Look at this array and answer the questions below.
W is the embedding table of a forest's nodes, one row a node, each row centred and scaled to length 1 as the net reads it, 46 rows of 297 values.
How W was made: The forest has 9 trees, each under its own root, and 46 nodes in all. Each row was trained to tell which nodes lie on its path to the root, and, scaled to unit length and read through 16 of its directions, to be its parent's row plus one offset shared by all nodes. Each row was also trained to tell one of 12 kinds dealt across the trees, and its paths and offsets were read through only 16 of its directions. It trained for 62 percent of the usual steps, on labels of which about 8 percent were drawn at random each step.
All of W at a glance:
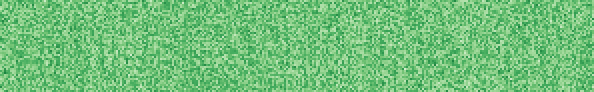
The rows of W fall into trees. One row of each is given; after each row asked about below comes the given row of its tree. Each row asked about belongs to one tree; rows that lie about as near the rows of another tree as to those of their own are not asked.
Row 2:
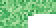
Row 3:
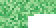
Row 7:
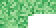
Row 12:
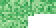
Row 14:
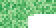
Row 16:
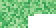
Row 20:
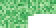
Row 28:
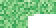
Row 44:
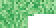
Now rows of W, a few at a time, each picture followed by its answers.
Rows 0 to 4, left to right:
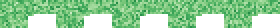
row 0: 2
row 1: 12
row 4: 28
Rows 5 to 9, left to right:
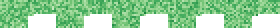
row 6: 44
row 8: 12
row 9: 20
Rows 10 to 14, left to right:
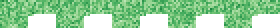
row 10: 7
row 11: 20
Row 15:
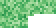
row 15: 3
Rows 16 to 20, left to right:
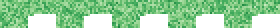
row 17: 3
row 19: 7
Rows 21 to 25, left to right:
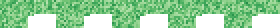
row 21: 20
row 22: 28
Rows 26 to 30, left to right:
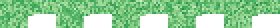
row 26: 2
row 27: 3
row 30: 2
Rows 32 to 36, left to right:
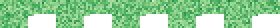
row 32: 2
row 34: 3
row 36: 16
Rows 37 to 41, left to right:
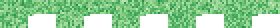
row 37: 2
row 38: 12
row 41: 12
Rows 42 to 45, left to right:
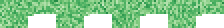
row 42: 12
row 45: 28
